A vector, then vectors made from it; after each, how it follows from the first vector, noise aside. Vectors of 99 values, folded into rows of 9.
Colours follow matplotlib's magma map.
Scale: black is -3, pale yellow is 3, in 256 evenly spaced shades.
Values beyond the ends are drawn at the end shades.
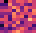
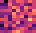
copied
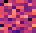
sign-scrambled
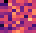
copied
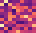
sign-scrambled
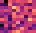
copied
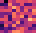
copied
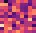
sign-scrambled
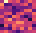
sign-scrambled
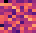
sign-scrambled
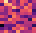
sign-scrambled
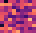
sign-scrambled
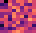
copied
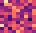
sign-scrambled
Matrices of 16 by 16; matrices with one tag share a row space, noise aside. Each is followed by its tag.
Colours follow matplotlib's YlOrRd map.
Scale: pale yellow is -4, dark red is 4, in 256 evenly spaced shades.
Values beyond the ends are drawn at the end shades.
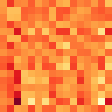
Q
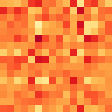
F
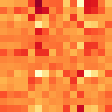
F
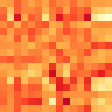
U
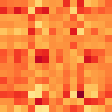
F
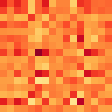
F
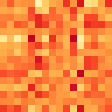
F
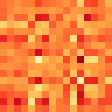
F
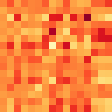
U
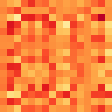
Q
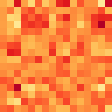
Q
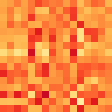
F
